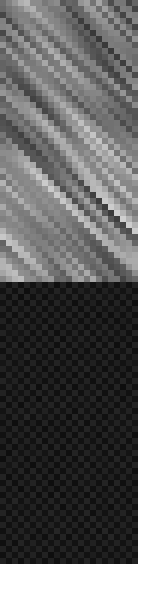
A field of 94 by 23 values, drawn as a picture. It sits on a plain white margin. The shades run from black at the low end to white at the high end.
The table splits into 2 rows of 1 panel. Panel 1,1: middling, slanting down to the right, strong in contrast. Panel 2,1: very low, checkered, faint in contrast.
